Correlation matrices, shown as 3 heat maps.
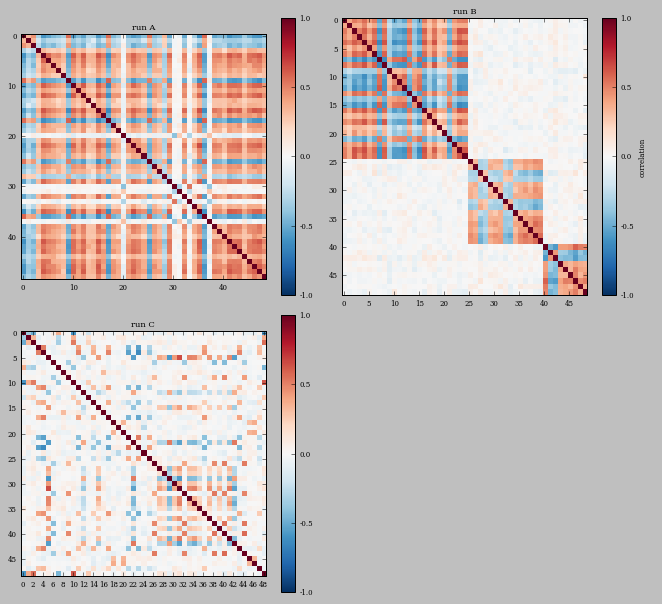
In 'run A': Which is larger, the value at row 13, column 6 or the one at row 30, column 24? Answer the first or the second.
the first
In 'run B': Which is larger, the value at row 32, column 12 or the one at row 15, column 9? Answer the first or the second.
the second
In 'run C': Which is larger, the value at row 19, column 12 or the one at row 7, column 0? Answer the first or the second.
the second
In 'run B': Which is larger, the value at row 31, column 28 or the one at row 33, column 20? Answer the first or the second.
the second
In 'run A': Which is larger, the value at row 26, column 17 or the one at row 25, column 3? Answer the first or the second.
the second
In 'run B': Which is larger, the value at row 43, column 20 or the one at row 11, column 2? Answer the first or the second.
the first
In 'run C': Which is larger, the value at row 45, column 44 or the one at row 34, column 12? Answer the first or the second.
the first
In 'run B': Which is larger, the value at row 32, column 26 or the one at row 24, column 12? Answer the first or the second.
the first
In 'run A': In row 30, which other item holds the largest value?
33
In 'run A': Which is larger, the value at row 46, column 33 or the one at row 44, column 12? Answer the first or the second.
the second
